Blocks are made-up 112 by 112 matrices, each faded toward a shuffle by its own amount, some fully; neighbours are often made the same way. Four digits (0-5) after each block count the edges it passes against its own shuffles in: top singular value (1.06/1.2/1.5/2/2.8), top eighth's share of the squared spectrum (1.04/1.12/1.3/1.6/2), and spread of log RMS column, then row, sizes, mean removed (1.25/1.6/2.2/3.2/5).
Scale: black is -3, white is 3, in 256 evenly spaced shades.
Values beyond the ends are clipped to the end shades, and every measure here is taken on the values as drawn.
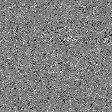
1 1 1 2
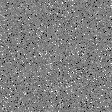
0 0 0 0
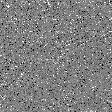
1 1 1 1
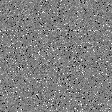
1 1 0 1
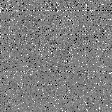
2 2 1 2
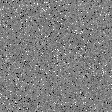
0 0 0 0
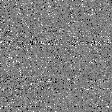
2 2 2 2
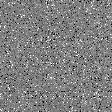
1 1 1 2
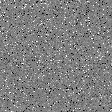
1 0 0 0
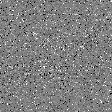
1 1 1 2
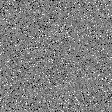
0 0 0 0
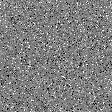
0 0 0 0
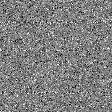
0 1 0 2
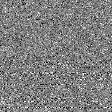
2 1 0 3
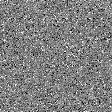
0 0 0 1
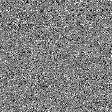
1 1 0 2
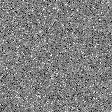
0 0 0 0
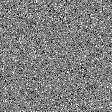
0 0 0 1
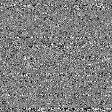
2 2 0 3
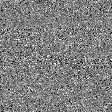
1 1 0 3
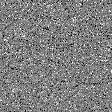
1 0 0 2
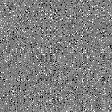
4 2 2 1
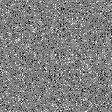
4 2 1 0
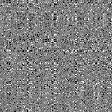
5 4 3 3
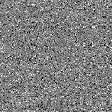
4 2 1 1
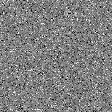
3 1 0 0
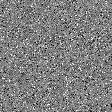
2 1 0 0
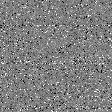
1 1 0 2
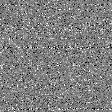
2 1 0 3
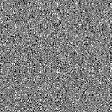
4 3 2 2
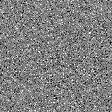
3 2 1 0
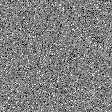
1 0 0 0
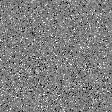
3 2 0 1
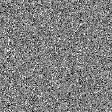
1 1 2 0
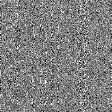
1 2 3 0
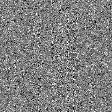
1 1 3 0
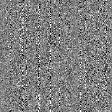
2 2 4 0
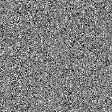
1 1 3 0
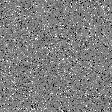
2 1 0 0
